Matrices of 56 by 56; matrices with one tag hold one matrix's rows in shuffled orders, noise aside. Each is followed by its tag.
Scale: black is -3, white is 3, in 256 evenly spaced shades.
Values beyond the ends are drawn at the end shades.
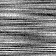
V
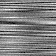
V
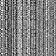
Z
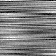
V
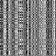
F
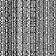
Z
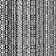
Z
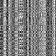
F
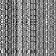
Z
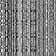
Z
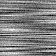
V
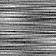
V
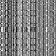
Z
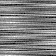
V
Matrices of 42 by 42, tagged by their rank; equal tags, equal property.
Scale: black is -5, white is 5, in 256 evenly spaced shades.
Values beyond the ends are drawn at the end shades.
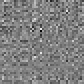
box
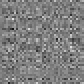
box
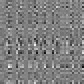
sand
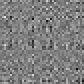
box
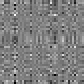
sand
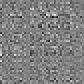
box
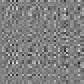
sand
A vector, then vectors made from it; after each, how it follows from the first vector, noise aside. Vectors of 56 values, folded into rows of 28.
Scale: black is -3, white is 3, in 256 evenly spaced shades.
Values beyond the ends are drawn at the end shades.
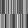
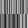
sign-scrambled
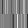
partly zeroed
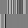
partly zeroed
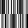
scaled up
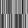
wrapped around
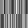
wrapped around
